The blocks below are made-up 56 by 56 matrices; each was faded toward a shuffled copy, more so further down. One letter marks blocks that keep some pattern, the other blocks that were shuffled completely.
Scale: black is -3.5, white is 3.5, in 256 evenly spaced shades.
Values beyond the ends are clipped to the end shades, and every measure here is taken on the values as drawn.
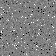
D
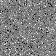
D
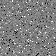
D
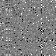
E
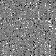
E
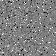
D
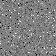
D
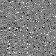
E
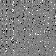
E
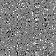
E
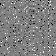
E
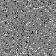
E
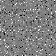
E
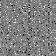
E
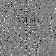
E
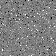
D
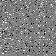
E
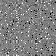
E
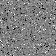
D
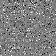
E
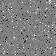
D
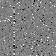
E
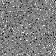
E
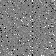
E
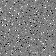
D
